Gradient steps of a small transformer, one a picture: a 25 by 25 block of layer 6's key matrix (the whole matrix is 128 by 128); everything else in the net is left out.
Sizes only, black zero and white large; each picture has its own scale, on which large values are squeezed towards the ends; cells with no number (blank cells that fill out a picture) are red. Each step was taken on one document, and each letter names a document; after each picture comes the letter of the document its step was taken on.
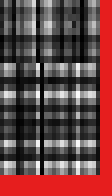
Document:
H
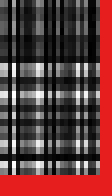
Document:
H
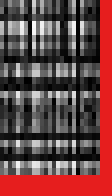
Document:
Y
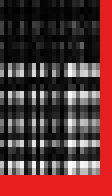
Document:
Y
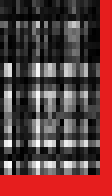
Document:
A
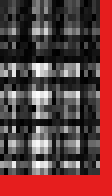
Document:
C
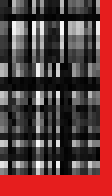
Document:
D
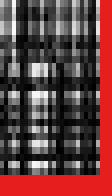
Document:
C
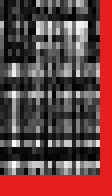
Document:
D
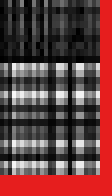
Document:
H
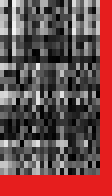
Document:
C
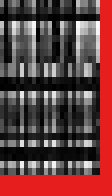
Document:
D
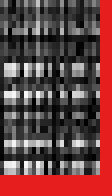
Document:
H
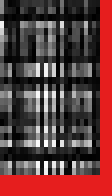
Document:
A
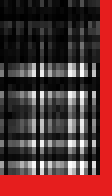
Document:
Y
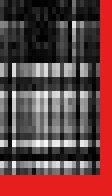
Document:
A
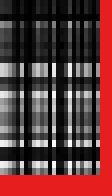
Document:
A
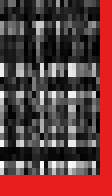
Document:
D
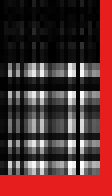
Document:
Y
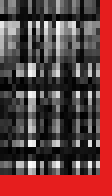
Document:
D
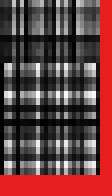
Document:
H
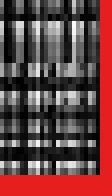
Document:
D
